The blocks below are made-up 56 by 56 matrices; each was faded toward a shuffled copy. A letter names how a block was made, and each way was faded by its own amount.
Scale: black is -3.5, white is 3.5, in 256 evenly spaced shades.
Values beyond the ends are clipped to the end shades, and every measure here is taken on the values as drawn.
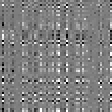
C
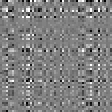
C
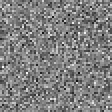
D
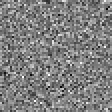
D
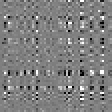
C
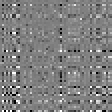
C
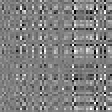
C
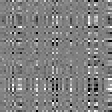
C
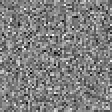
D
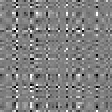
C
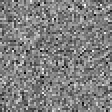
D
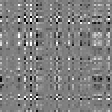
C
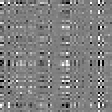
C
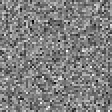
D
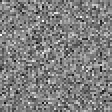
D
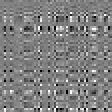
C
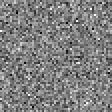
D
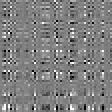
C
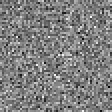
D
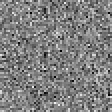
D
